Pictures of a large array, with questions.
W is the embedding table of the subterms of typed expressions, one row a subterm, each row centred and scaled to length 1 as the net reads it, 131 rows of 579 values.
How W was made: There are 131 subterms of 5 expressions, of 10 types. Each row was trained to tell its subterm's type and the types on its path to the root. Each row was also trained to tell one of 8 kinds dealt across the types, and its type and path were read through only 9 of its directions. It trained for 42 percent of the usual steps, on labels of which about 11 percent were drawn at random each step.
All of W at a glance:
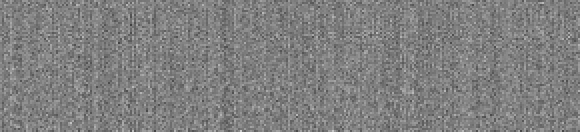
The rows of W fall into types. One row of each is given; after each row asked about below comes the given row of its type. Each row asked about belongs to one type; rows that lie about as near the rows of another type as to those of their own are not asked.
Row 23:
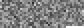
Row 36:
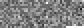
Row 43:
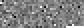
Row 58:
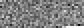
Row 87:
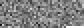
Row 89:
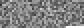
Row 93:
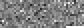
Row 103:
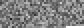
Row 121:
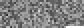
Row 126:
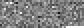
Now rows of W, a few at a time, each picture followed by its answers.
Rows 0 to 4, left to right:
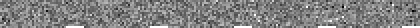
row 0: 121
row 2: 23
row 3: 58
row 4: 43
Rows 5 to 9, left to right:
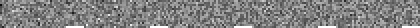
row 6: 43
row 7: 89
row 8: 103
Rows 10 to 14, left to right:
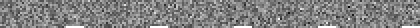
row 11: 36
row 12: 89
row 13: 93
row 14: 103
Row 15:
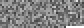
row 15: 89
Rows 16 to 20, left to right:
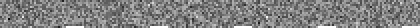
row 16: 36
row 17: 93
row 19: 89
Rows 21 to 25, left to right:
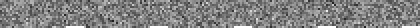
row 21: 121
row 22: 121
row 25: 89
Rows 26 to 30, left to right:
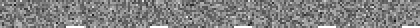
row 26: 93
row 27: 89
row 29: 23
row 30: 103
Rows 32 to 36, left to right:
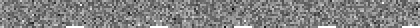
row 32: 36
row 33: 36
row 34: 93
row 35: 103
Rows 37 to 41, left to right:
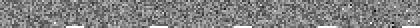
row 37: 23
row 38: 121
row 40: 23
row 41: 93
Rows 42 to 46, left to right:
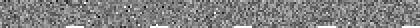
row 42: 121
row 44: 89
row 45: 126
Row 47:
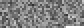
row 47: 121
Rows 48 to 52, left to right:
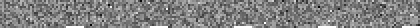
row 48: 23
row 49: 126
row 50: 89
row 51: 93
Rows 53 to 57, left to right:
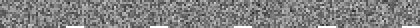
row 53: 87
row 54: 23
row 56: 87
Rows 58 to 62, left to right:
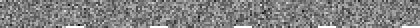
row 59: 103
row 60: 89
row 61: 103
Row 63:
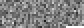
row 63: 87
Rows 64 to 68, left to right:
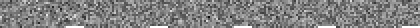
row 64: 121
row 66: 121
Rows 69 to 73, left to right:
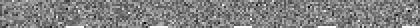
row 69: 126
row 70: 58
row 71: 36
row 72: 36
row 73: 103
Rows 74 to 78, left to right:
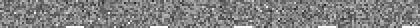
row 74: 23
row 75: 43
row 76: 89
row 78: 103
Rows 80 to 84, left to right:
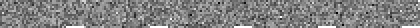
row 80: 87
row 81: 87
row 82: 43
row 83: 93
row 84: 126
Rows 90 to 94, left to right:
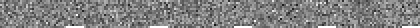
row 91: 89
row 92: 36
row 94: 93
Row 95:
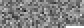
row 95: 121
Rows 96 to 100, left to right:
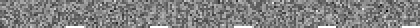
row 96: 103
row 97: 36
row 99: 36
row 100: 89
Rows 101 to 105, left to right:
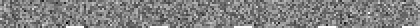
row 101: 103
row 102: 126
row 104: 126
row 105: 87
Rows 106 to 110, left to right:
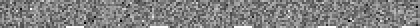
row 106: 87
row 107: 89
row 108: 103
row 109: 121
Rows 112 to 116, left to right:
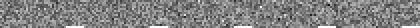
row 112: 23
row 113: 36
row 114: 36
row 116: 126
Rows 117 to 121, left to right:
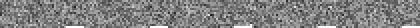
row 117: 58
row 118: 93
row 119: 126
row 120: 121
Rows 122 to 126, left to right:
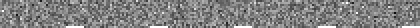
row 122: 121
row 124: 103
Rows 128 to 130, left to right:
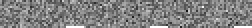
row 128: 103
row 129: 121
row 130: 23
